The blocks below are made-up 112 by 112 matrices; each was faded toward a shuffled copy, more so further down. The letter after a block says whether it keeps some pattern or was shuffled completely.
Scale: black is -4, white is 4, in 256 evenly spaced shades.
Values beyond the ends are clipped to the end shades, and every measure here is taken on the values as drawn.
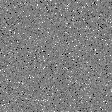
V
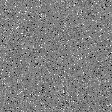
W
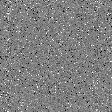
W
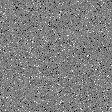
V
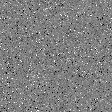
V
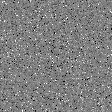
V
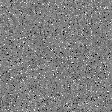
W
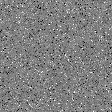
V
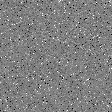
V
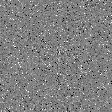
W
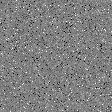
V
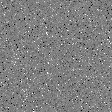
V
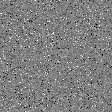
W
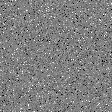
V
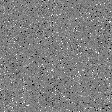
W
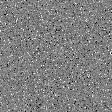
V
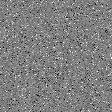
W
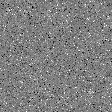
V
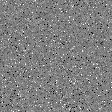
V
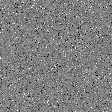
V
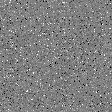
W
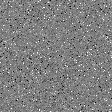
V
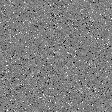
W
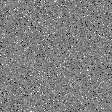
V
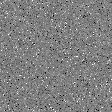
V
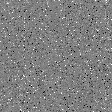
W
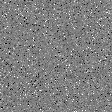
W
